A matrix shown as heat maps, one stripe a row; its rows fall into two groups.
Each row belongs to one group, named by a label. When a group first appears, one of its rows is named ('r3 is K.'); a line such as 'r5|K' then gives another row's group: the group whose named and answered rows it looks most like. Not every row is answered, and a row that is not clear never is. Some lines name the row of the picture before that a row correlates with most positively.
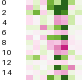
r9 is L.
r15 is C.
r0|C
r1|C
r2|C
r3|L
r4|L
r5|C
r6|L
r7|C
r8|L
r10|L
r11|C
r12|L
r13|C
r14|L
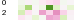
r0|L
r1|C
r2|L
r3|L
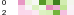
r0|C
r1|L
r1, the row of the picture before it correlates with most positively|3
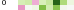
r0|C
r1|C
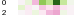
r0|C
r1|L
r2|L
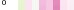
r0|L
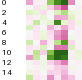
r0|C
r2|C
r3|L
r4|C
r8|C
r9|L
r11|C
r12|L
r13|L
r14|L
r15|L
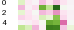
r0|L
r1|C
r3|C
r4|C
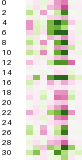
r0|L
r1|L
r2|C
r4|C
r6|C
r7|L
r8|C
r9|L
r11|L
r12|C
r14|L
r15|C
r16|L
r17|L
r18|L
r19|L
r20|L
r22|C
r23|L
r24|L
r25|C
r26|C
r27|L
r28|L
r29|C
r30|C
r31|C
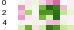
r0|L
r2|C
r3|C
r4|L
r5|C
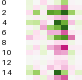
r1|L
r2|C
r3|L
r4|C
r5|C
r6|L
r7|C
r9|L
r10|L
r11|L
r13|L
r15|L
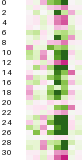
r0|C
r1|L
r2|C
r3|L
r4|L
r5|L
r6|C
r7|C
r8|L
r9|C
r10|C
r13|C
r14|C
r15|C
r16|C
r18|C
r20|L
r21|C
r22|L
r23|C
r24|C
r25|C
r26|C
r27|L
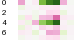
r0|C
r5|L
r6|L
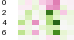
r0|L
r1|L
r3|C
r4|C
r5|C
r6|C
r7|L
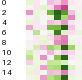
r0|L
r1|L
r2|C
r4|L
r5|C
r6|C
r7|L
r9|C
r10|L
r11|C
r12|C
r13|C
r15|C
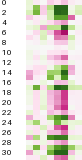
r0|L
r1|C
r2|C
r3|C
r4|L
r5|C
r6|L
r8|L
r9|L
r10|L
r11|L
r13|C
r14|C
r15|C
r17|C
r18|L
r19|L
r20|L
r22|L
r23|C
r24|C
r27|C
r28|L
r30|C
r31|L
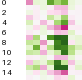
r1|L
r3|C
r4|C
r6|L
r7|C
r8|C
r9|C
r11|L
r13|C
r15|L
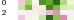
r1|C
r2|L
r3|C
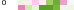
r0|C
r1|C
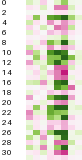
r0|C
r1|L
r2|L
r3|C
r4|L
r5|L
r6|L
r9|L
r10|C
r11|C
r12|C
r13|L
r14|L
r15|L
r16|C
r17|C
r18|L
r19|C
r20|L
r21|C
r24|L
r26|C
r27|C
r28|L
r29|C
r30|L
